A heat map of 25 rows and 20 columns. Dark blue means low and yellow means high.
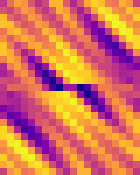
Symmetry: a half turn. Slope: none. Ninth with the highest average: centre. Grain: diagonal, down to the right. Average level on the scale: 60%.
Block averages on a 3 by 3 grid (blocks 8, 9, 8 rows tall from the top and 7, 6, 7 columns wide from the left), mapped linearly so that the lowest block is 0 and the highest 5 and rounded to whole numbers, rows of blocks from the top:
4 3 3
0 5 0
3 3 4
